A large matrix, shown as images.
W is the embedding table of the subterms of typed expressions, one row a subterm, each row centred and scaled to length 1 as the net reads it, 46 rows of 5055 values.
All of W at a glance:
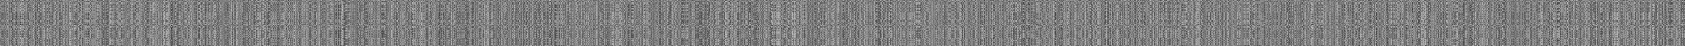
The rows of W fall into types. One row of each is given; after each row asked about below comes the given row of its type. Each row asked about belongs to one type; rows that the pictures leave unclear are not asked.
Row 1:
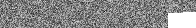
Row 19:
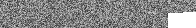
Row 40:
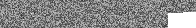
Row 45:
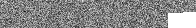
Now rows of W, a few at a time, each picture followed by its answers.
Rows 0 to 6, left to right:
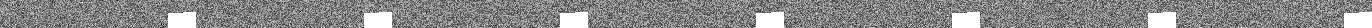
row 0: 19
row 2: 40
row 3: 40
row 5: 45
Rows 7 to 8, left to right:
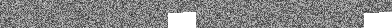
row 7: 45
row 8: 40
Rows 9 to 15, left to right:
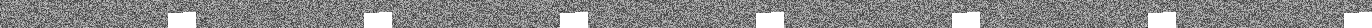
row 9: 40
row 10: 45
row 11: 40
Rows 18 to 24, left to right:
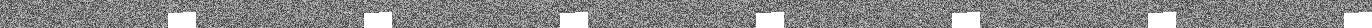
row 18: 1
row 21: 40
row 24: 1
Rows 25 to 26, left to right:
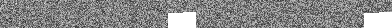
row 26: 40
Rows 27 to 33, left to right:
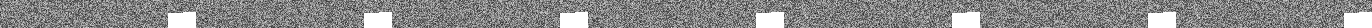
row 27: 40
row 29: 19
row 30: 45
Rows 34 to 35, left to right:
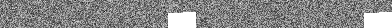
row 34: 1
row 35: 45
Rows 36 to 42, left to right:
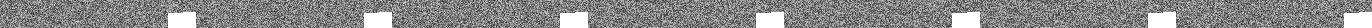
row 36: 1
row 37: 45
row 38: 19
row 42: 45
